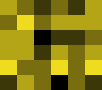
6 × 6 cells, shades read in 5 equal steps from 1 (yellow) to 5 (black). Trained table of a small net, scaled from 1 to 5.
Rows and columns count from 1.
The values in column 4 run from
1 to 5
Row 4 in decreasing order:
4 3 2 2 2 2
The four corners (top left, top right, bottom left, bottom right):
2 2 4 4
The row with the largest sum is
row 6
